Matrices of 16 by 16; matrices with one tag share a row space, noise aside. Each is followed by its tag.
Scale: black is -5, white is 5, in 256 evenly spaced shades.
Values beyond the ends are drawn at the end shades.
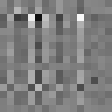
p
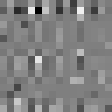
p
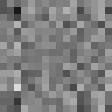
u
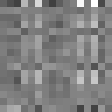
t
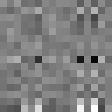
t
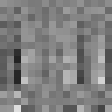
u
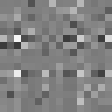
u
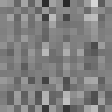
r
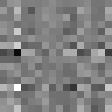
u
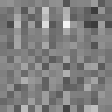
r
